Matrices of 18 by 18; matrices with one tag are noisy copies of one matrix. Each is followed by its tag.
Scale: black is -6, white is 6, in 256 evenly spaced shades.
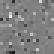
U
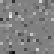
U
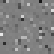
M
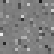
M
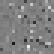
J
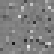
J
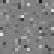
M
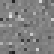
U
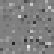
J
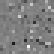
J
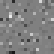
U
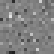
U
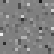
M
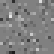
U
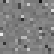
M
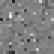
U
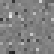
U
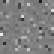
M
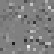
J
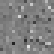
J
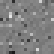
U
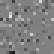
U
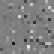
J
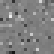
U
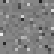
M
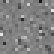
M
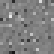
U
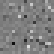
J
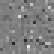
J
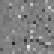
J
